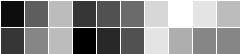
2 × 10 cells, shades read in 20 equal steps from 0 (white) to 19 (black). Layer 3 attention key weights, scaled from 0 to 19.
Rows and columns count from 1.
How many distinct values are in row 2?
8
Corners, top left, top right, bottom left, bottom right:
18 5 15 9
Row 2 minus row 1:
-3 -3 0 4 3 2 -1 6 7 4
